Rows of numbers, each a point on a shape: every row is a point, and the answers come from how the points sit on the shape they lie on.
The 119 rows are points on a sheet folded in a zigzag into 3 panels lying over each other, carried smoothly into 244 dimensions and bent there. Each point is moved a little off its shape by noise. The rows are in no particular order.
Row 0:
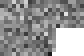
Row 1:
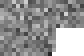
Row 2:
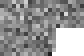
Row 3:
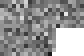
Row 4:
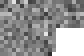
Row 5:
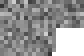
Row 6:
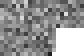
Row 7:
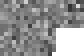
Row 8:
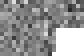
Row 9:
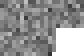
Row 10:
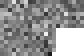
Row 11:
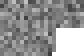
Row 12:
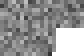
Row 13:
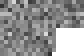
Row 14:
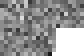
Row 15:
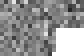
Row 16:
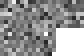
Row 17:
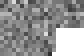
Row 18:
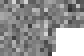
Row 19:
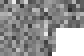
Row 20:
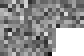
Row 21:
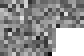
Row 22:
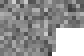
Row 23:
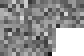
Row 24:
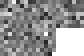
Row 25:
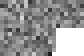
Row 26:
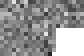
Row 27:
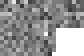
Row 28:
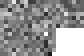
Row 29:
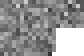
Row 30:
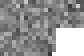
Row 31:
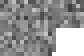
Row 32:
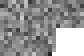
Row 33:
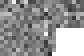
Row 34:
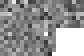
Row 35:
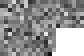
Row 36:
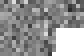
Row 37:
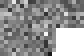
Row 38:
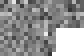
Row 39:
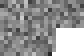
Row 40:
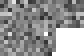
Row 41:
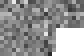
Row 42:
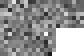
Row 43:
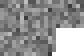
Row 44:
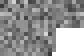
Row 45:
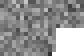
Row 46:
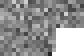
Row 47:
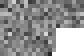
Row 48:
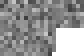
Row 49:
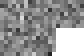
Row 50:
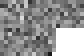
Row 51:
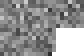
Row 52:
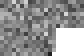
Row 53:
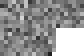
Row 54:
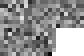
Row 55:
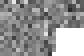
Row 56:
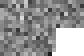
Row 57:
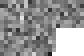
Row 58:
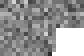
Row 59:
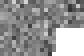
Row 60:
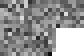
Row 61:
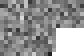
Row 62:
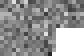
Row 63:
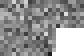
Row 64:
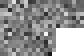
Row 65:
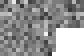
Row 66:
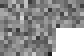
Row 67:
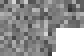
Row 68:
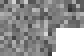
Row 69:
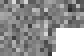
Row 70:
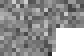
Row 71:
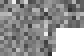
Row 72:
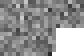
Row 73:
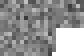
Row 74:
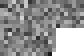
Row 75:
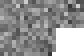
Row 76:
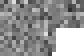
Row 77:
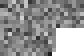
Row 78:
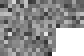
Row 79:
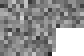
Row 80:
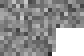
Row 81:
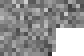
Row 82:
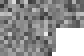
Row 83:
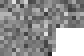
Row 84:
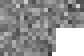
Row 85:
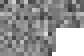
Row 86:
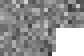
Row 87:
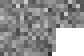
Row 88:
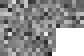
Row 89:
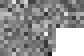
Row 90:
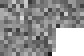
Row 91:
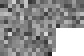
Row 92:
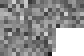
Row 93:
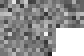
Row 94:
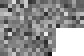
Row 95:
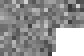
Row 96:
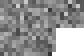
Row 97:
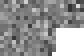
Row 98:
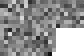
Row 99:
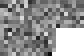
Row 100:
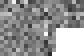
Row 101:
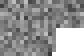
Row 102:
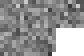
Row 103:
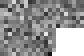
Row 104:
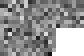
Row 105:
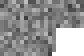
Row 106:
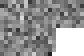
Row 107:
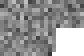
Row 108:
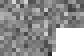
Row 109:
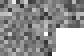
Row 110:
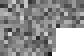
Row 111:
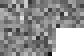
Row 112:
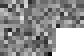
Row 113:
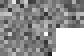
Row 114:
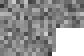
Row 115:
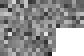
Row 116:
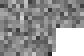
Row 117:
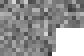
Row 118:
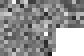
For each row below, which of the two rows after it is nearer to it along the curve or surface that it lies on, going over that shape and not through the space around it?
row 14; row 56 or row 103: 56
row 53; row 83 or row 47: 47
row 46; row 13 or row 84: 84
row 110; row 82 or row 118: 82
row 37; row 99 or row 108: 108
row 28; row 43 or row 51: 51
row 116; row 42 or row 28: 42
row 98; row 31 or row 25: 25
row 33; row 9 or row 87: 87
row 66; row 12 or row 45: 12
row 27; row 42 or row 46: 42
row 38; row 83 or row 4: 4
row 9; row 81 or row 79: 79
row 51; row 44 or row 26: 26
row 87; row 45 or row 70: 70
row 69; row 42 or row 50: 42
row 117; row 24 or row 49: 24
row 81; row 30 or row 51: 51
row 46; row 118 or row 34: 118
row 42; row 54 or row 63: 54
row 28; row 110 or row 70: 70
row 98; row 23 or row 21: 21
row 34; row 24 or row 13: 24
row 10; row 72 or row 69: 69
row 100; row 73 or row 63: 63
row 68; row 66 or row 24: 24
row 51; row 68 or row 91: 68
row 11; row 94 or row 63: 94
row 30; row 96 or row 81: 96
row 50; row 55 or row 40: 40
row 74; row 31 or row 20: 20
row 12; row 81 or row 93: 93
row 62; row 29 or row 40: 29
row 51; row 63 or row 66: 63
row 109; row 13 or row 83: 13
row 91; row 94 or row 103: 94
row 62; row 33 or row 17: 33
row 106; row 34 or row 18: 34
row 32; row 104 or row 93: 104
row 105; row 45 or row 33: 45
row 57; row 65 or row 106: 106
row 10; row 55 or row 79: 55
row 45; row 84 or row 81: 84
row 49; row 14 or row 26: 14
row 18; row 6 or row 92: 6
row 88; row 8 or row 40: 40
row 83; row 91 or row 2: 2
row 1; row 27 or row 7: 7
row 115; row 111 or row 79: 79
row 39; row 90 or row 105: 105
